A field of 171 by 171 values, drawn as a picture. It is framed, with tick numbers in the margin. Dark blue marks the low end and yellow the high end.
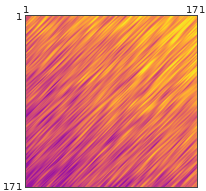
Histogram: bell-shaped. Ninth with the highest average: top right. Grain: diagonal, up to the right. Ninth with the lowest average: bottom left. Slope: up to the top right.
